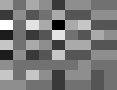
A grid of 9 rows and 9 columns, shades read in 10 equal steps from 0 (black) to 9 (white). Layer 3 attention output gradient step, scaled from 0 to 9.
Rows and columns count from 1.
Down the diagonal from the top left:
6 5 8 3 2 3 5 3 4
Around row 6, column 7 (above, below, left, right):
6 5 3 5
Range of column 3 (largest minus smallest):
6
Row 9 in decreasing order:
5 5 4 4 4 4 4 3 2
